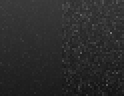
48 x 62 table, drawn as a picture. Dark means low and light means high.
Odd rows or columns: none. Seam: vertical, 50% of the way across, the left part calmer. Slope: up to the top. Grain: fine. Average level on the scale: 20%.
